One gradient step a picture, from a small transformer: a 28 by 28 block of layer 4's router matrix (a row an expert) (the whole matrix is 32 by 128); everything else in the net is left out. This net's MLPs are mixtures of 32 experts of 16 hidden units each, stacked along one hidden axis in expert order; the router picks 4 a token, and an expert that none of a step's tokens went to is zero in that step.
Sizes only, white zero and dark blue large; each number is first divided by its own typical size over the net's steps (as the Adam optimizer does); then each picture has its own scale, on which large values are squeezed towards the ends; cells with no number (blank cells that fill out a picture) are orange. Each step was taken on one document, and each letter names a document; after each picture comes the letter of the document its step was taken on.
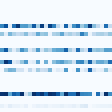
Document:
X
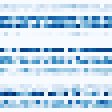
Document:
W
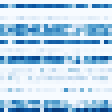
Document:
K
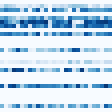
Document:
W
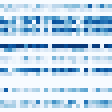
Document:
W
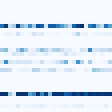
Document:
X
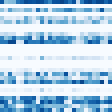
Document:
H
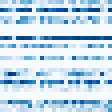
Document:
H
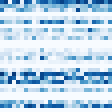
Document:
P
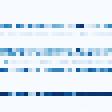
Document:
X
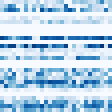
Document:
H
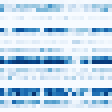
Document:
K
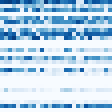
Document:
W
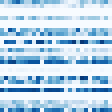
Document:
K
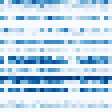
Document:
K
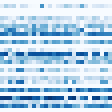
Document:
K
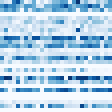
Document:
P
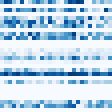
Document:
H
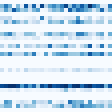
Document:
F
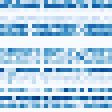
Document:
K
